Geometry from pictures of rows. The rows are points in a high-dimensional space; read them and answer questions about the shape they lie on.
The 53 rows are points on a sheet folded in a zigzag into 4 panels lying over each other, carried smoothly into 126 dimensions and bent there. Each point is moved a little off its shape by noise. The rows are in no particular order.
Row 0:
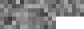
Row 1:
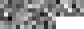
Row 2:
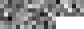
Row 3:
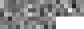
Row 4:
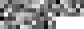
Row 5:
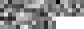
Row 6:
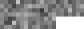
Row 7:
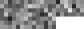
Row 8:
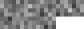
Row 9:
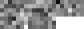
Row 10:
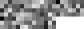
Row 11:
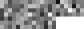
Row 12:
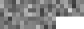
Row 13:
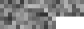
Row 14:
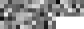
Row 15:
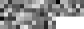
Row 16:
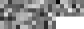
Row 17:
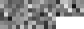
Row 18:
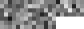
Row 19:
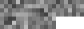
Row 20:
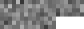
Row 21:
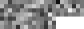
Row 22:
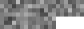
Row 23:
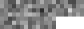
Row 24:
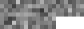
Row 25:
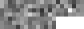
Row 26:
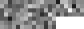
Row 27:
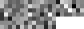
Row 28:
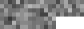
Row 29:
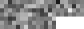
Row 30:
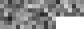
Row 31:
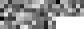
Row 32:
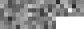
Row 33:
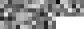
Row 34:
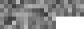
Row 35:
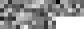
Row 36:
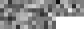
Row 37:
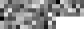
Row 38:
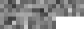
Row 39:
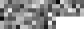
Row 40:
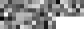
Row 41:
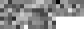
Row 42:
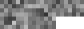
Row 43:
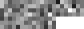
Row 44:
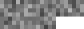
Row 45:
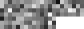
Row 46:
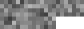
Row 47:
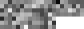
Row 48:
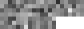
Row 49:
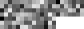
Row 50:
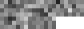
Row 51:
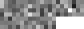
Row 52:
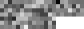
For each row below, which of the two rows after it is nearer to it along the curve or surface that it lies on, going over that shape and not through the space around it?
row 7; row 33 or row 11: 11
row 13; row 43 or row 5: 43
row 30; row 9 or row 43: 43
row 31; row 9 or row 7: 9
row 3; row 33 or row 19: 19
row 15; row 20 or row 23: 23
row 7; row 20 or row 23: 23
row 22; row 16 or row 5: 16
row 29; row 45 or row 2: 45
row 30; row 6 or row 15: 6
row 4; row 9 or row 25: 9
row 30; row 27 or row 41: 27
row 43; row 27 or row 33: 27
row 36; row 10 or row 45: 45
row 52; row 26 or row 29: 29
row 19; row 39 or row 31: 39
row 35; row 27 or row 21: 21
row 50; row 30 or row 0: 0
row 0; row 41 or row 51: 51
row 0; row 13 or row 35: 13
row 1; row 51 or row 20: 51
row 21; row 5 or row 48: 48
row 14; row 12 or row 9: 9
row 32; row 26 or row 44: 26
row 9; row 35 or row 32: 35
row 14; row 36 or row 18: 36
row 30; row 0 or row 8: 0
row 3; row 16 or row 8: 8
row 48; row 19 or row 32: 19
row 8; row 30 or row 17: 17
